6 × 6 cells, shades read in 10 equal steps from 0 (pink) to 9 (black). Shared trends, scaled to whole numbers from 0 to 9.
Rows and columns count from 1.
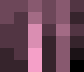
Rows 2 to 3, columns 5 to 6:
4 7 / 3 6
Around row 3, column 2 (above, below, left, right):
6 6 6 1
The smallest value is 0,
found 2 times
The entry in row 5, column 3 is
0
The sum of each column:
36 36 9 37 23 43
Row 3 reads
6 6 1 6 3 6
